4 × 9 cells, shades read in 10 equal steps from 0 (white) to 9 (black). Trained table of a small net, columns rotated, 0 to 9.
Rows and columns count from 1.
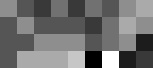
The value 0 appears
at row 4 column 7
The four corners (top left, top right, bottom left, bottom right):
4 3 6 7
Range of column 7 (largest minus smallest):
6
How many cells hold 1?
0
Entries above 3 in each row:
8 8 9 4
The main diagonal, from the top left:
4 4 4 3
